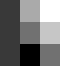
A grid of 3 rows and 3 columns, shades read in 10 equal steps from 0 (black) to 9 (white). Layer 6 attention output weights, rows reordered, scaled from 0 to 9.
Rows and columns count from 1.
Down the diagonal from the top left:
2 4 4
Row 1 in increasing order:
2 6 9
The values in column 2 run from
0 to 6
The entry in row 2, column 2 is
4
